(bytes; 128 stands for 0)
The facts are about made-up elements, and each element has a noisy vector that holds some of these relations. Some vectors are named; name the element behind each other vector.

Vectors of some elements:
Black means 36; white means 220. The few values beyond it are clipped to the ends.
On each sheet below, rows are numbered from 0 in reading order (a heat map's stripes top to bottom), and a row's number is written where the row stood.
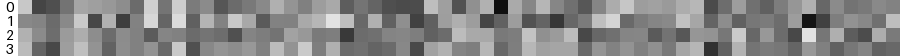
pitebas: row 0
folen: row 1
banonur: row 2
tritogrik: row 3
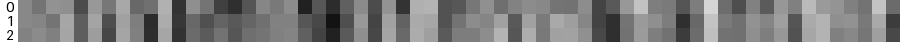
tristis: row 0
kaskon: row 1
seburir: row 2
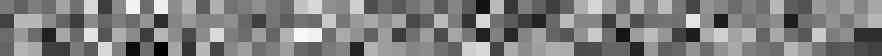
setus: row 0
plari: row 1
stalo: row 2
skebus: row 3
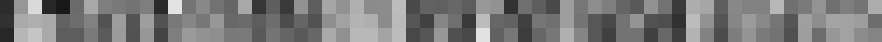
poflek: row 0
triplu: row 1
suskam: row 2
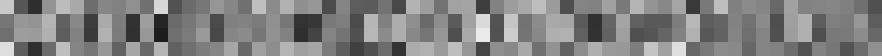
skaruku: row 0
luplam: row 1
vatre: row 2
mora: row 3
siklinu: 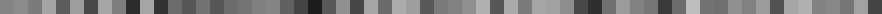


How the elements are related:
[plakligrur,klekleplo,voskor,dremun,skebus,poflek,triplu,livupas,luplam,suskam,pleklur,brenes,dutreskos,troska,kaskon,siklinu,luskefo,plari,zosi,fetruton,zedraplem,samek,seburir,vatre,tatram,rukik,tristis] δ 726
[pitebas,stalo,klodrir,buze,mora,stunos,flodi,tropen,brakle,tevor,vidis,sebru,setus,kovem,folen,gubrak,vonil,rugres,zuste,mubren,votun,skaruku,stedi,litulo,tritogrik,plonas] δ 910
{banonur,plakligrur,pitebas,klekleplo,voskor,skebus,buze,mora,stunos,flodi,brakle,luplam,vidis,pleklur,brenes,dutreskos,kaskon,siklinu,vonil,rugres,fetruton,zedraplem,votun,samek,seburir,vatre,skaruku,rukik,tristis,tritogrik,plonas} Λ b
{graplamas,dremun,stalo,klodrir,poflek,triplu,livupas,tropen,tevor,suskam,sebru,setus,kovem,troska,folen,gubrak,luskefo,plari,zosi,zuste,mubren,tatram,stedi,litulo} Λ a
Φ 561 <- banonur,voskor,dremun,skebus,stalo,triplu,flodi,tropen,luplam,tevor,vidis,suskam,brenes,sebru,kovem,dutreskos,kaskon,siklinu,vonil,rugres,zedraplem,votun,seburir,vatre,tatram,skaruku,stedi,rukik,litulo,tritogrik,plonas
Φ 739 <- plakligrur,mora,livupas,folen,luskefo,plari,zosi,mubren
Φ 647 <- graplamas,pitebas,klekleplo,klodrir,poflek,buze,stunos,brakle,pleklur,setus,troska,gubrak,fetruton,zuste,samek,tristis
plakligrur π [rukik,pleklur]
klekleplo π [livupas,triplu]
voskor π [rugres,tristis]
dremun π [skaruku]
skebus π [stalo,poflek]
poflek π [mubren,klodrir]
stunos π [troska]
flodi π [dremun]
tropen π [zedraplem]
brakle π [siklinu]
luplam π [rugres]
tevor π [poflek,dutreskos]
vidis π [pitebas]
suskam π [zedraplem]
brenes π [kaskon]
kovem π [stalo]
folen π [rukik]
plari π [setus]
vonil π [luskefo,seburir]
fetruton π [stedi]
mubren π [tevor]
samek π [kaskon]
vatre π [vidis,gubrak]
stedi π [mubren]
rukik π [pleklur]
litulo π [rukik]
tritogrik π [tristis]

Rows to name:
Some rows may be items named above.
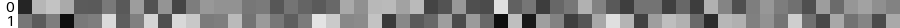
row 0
suskam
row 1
klodrir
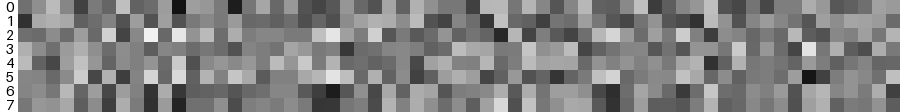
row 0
klekleplo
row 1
triplu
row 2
zuste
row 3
banonur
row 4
tritogrik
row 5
folen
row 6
rukik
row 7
brenes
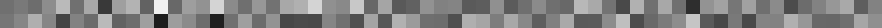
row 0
sebru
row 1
samek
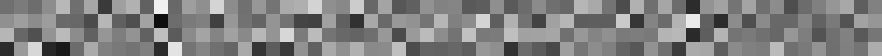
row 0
sebru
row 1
plakligrur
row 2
vonil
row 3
poflek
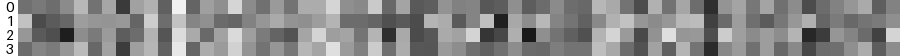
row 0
sebru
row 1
buze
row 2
mubren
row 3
tropen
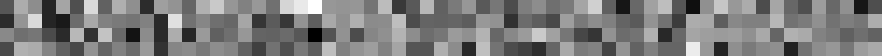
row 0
kovem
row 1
poflek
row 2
dutreskos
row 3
zosi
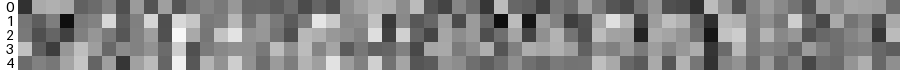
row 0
triplu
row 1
klodrir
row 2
stedi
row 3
vidis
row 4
litulo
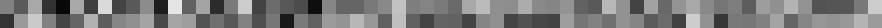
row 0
fetruton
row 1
troska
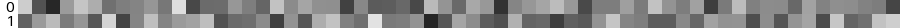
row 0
rugres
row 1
graplamas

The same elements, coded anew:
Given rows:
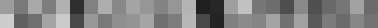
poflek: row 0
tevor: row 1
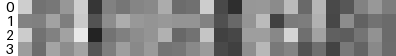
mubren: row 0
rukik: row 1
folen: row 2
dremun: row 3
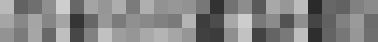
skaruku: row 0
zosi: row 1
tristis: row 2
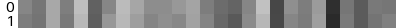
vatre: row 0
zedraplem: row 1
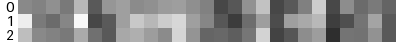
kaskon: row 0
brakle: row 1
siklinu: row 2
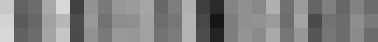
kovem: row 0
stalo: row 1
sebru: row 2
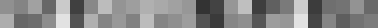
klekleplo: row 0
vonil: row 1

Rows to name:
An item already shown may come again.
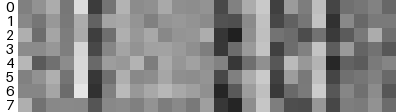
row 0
plakligrur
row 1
dutreskos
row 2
troska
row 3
brenes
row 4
vidis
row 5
plakligrur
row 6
samek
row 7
triplu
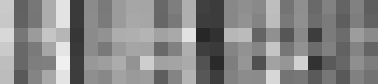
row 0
litulo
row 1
litulo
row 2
graplamas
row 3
litulo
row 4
buze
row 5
tropen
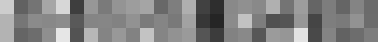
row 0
kovem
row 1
triplu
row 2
vonil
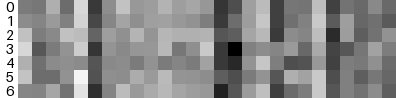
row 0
fetruton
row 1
brenes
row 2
banonur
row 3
klodrir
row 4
triplu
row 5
tritogrik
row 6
samek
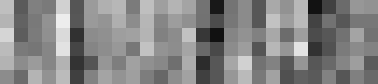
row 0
pitebas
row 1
flodi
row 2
zuste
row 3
mora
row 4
plari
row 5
suskam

